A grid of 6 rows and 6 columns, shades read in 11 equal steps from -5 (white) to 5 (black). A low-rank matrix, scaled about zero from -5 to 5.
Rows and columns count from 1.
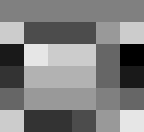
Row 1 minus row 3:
-4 4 3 3 -1 -5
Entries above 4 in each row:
0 0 1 0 0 0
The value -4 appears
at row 3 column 2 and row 6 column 6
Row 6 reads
-3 3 3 2 -1 -4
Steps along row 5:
down same same up up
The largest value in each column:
4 3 3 2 1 5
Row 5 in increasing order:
-1 -1 -1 0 1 1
